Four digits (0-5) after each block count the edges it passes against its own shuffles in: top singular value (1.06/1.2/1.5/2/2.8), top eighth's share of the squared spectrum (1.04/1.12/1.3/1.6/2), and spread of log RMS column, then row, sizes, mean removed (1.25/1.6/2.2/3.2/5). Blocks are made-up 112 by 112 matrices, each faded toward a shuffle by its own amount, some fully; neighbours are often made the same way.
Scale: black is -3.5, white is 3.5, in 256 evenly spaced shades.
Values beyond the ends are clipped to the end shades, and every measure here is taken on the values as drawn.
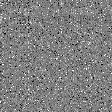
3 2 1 0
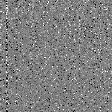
4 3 2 0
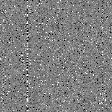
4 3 2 0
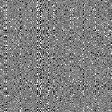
5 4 3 2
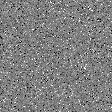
1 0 0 0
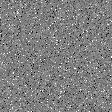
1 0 0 0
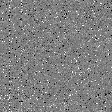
3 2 1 0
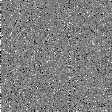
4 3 2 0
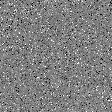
0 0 0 0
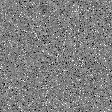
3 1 0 0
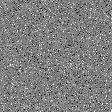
0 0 0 0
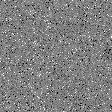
2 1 0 0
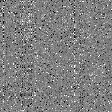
4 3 2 0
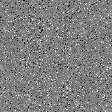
3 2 1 0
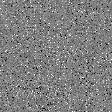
3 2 1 0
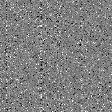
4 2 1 0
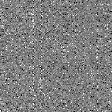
4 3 2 1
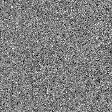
0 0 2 0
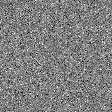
0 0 0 0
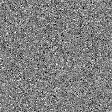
0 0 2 0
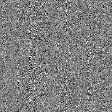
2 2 4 0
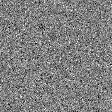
0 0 1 0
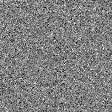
0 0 1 0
